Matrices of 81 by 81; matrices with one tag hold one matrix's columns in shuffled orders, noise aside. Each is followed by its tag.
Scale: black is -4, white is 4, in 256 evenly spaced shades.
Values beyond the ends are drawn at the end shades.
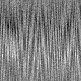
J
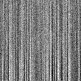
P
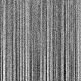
P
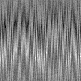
J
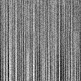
P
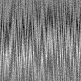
J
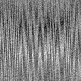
J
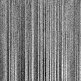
P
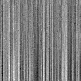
P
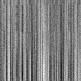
P
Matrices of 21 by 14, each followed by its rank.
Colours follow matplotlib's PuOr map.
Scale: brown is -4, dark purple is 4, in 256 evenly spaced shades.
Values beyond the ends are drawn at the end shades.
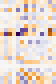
three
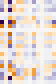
two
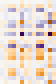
two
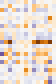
three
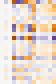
two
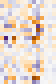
three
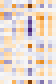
two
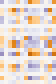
two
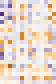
three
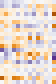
three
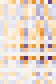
two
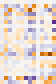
three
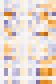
two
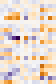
three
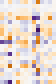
three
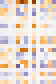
two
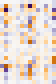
three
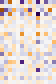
three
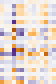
two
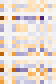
two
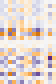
two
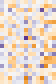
three
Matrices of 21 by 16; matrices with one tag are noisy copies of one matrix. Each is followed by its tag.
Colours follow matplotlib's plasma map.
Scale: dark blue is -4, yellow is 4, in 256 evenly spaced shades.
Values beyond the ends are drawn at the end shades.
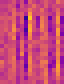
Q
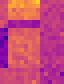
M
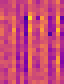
Q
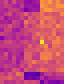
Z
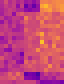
Z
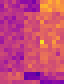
Z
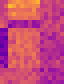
M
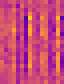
Q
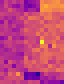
Z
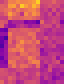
M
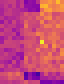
Z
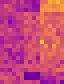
Z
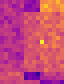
Z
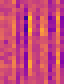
Q
